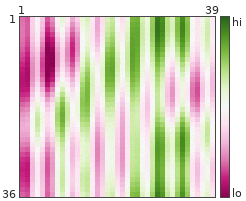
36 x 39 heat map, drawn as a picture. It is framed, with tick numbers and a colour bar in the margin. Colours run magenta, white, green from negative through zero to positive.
The ninth with the lowest average is the top left. No lone cell stands out from its neighbours. The histogram is bell-shaped. Stripes running up and down repeat 8 times from left to right.
